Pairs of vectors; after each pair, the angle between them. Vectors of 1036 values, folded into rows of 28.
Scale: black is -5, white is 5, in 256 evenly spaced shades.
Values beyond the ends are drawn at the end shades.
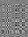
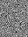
partly opposed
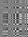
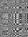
nearly opposite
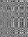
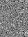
partly aligned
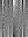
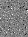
orthogonal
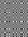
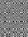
nearly opposite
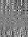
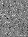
orthogonal
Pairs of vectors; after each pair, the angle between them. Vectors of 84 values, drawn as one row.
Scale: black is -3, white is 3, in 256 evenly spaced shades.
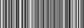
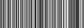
orthogonal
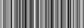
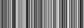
partly opposed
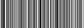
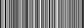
nearly opposite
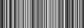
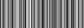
orthogonal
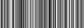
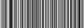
partly opposed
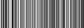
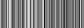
partly aligned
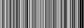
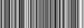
partly opposed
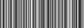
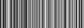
partly aligned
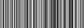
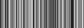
partly aligned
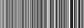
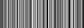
partly opposed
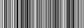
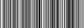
partly aligned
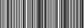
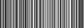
orthogonal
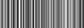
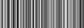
nearly parallel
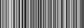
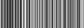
nearly opposite
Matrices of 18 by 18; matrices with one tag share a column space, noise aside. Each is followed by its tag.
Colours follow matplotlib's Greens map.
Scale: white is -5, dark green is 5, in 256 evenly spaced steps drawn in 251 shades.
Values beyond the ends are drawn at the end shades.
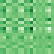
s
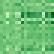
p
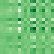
s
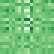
s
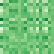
s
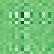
p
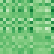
s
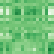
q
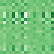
p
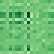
p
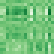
q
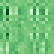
q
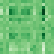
q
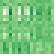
q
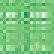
p
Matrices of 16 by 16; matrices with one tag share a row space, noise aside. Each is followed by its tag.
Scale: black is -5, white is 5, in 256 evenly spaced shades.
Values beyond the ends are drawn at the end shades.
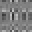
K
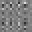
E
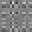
K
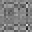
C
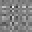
K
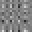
E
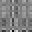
K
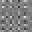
E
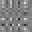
E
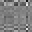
C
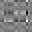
C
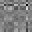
C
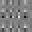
E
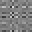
K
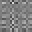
K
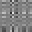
K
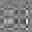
C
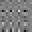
E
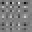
E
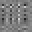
E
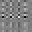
E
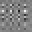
E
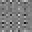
E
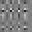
E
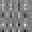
E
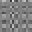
K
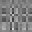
K
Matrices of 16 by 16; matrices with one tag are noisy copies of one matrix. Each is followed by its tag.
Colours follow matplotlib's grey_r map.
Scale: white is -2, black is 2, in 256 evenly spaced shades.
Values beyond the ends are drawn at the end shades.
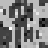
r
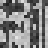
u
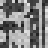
u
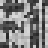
u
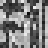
u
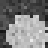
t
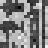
u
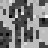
r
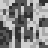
r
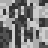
r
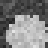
t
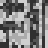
u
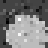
t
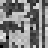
u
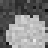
t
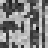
u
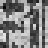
u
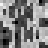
r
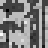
u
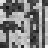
u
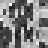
r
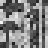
u
